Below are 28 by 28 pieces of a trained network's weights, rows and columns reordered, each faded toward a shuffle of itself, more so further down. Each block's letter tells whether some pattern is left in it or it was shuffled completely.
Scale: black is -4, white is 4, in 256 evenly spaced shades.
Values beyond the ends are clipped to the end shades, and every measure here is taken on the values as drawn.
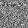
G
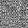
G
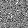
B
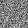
B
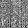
G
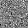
B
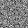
B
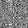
G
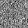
G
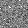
B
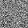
G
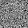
G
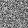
B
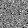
B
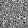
G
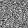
B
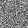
B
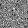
B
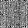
G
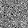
B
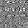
G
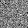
B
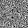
B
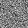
B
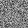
B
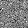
B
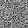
G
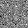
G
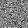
G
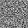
G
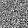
G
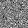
B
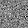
G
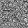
G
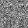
G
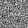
B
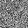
B
